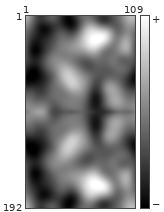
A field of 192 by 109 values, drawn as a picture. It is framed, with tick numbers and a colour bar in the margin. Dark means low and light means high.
There are no lone odd cells. The field is smooth, with broad soft blobs. It is mirror symmetric from top to bottom.
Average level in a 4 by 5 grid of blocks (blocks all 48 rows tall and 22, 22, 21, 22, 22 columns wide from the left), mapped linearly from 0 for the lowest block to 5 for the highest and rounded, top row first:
0 2 4 5 4 | 1 4 4 2 3 | 1 4 4 2 3 | 0 2 4 5 4
